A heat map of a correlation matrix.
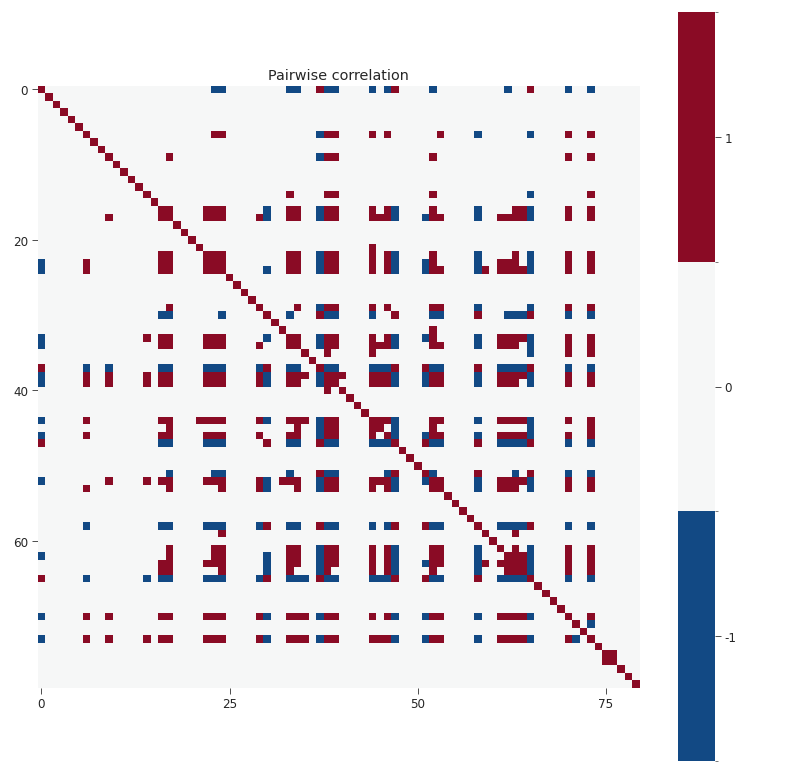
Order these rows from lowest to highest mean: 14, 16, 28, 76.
28, 76, 14, 16
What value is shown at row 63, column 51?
-1
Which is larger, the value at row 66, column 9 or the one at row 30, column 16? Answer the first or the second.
the first
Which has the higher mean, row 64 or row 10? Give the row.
64
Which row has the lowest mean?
65
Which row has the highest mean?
38
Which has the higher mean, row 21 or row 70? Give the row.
70
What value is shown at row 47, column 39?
-1
